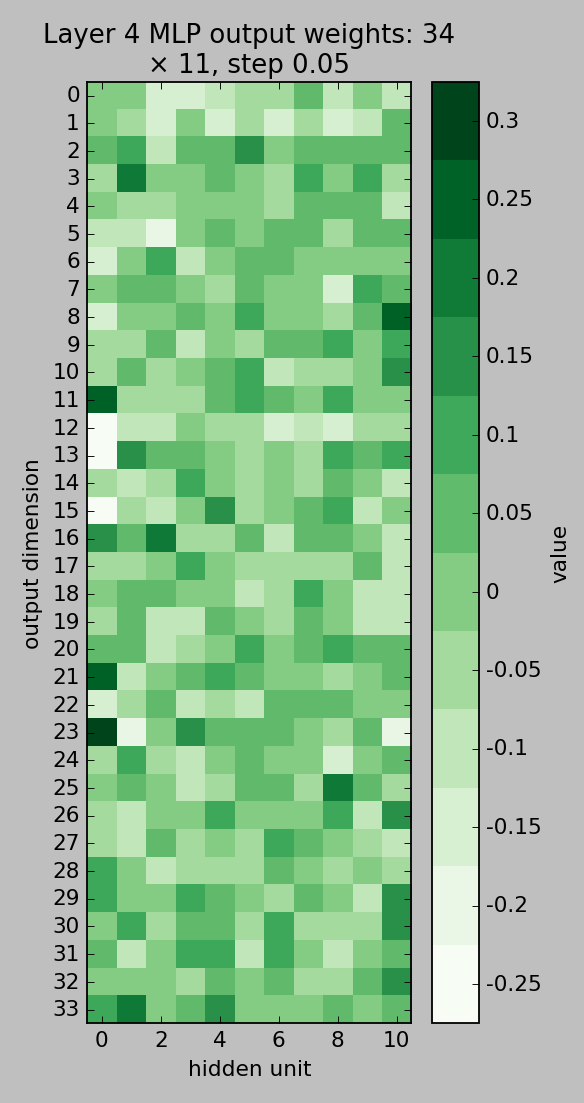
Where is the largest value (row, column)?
23 0
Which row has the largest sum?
33
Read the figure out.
Title: Layer 4 MLP output weights: 34 × 11, step 0.05
x-axis: hidden unit, ticks 0 2 4 6 8 10
y-axis: output dimension, ticks 0 1 2 3 4 5 6 7 8 9 10 11 12 13 14 15 16 17 18 19 20 21 22 23 24 25 26 27 28 29 30 31 32 33 (0 at the top)
Colour bar: value, ticks -0.25 -0.2 -0.15 -0.1 -0.05 0 0.05 0.1 0.15 0.2 0.25 0.3
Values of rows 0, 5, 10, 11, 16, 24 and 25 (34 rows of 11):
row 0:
0 0 -0.15 -0.15 -0.1 -0.05 -0.05 0.05 -0.1 0 -0.1
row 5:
-0.1 -0.1 -0.2 0 0.05 0 0.05 0.05 -0.05 0.05 0.05
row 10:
-0.05 0.05 -0.05 0 0.05 0.1 -0.1 -0.05 -0.05 0 0.15
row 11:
0.25 -0.05 -0.05 -0.05 0.05 0.1 0.05 0 0.1 0 0
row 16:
0.15 0.05 0.2 -0.05 -0.05 0.05 -0.1 0.05 0.05 0 -0.1
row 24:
-0.05 0.1 -0.05 -0.1 0 0.05 0 0 -0.15 0 0.05
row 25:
0 0.05 0 -0.1 -0.05 0.05 0.05 -0.05 0.2 0.05 -0.05
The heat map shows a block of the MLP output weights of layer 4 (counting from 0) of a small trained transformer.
